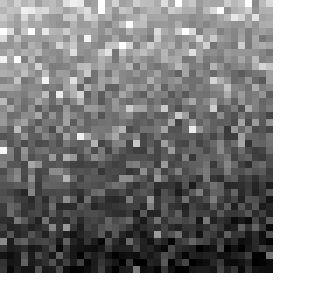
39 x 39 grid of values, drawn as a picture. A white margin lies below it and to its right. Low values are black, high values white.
No regular stripes run through it. There is an overall slope up to the top. Fine speckle covers the field. No single row or column stands out from its neighbours. The top left is the ninth with the highest average.
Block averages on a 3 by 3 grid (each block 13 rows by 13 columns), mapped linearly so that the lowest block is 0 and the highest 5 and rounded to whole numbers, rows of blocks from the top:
5 5 4
3 2 2
0 0 0
